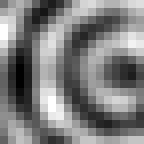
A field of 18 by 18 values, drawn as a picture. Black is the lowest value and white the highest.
Average level on the scale: 50%. Lone odd cells: none. Slope: none. Rings: centred on the middle right. Ninth with the lowest average: middle left. Odd rows or columns: none.
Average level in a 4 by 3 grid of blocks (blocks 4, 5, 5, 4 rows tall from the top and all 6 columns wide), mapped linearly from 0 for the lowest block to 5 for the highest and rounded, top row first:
3 4 4 / 2 3 5 / 0 3 3 / 3 4 1
